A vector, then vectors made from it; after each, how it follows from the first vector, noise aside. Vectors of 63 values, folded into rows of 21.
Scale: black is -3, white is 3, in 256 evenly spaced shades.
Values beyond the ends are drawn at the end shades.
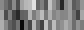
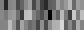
wrapped around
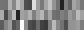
sign-scrambled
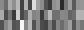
sign-scrambled
